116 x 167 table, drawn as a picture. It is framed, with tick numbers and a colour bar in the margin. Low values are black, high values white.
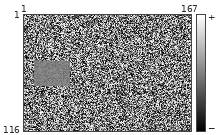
Calmest part: middle left. Histogram: flat. Odd patch: calmer, in the middle left. Odd rows or columns: none.
